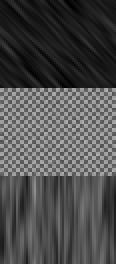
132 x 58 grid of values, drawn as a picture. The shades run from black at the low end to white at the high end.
The table splits into 3 rows of 1 panel. Panel 1,1: very low, slanting down to the right, faint in contrast. Panel 2,1: middling, checkered, strong in contrast. Panel 3,1: low, streaked downward.
